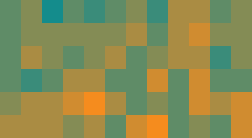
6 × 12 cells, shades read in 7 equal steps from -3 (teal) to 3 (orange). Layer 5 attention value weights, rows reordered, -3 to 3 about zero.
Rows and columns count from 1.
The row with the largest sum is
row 5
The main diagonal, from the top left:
-1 0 0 1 3 -1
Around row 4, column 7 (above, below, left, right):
-1 -1 -1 2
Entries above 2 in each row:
0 0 0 0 1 1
